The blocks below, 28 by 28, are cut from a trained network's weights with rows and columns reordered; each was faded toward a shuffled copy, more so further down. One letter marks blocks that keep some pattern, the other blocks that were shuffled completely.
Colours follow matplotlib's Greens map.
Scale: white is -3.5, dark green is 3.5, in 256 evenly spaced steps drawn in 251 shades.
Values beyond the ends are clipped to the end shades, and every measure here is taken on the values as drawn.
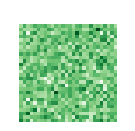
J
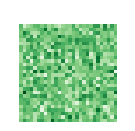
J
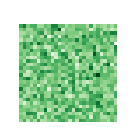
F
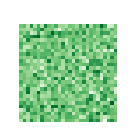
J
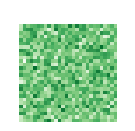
J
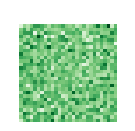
J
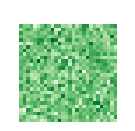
F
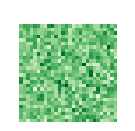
F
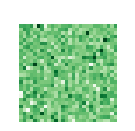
F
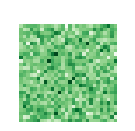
F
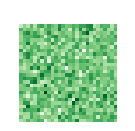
F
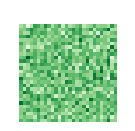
J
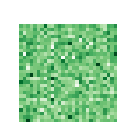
J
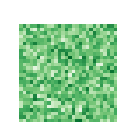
F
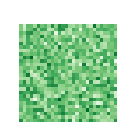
F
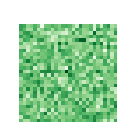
J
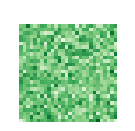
F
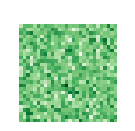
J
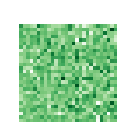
J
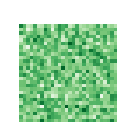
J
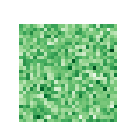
J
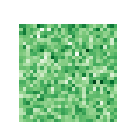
F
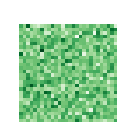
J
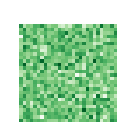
J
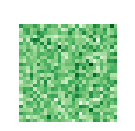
J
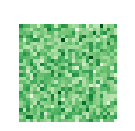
F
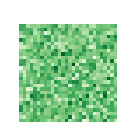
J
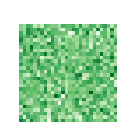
F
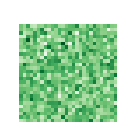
F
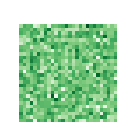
F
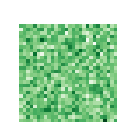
J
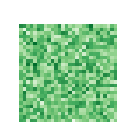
J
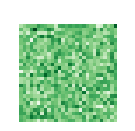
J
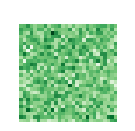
F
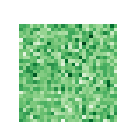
J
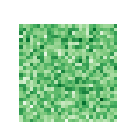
F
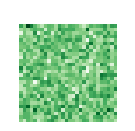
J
